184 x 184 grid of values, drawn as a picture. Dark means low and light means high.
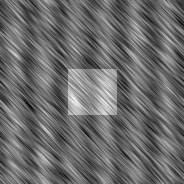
Average level on the scale: 40%. Slope: none. Ninth with the highest average: centre. Stripes: upright, repeating 6 times. Odd patch: higher, in the centre.
